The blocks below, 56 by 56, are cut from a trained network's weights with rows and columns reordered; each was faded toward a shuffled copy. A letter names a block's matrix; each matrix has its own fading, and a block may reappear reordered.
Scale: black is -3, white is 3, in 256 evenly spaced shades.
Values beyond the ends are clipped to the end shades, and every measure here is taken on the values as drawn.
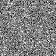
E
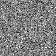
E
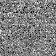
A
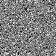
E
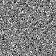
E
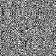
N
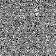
A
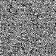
A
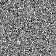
E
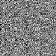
N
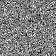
E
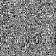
N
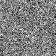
E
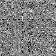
A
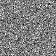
E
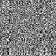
N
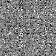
A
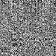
N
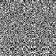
N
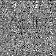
A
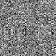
N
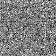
A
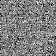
A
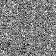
E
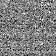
A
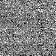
A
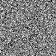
E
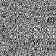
N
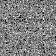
A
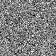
E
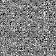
A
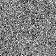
E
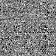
A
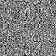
N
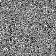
E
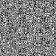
N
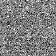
A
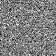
E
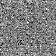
A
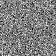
E
